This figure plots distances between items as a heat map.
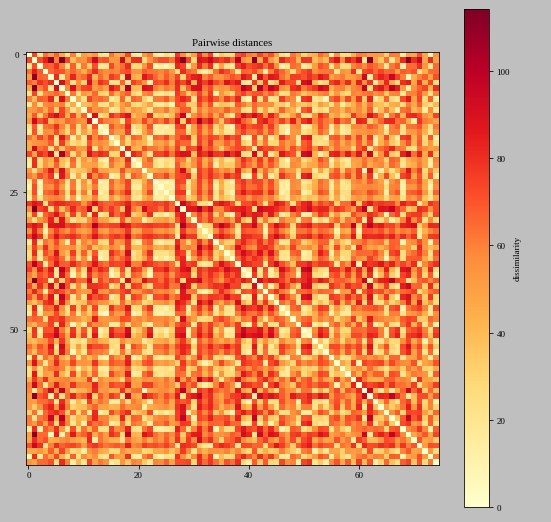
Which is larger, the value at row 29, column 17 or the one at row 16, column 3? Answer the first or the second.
the first
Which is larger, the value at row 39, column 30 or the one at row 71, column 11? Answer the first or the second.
the second
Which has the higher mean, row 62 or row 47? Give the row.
62
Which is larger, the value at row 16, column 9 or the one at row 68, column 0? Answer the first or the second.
the first
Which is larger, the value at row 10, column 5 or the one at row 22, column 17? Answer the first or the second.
the second
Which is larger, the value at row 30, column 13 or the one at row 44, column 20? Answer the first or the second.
the second
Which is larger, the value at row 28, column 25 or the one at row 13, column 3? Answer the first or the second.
the first
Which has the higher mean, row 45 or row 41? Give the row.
41
